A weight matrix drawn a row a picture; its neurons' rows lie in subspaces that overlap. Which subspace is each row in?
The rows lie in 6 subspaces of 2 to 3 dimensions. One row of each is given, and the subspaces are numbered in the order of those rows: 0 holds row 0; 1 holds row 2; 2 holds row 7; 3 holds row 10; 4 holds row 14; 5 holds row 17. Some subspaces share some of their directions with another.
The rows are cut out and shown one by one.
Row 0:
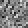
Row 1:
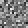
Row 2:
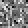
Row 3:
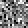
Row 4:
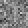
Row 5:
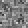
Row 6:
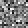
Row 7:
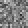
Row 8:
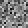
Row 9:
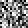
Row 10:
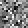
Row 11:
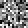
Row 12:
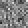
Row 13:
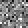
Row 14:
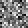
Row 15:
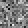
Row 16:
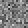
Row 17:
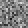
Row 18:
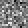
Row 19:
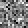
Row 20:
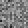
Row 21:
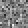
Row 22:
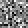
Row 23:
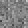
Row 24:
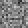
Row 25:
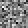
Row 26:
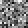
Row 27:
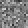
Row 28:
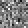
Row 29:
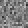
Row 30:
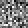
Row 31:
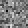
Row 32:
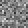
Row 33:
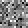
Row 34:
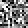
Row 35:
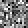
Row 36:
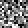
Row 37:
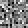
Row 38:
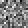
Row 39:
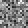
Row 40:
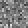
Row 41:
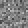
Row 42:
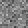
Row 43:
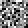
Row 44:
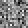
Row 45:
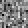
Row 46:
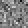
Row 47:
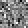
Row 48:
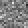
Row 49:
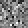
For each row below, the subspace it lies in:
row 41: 1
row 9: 4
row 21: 4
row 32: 2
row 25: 4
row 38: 0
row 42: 3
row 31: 3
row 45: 1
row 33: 3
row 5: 1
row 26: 0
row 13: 3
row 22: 5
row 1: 0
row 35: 2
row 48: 4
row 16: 2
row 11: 1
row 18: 5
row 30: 5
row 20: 2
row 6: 0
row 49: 3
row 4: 2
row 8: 0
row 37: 3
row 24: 4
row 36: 5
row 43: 0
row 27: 0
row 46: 1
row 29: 0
